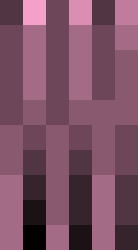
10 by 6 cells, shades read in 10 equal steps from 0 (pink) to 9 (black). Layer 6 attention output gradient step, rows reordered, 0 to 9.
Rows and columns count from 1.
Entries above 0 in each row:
5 6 6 6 6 6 6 6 6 6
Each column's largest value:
6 9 5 8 6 7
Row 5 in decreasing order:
5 5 4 4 4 4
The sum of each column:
43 48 44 47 42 46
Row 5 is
5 4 5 4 4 4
